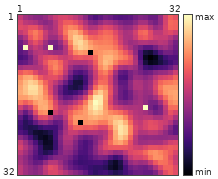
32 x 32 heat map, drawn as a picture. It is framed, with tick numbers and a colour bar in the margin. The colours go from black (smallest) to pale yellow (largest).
Average level on the scale: 50%. Lone odd cells: 6, 3 higher and 3 lower than their neighbours. Grain: blotchy.
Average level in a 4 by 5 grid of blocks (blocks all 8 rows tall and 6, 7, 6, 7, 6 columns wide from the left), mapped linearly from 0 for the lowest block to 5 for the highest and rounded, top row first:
2 3 3 2 2 | 4 1 3 1 1 | 2 2 5 3 2 | 0 0 0 2 3
